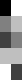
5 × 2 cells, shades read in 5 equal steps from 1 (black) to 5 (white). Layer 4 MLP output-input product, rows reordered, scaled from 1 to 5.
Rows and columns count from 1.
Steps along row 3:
up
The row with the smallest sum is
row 3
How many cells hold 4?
3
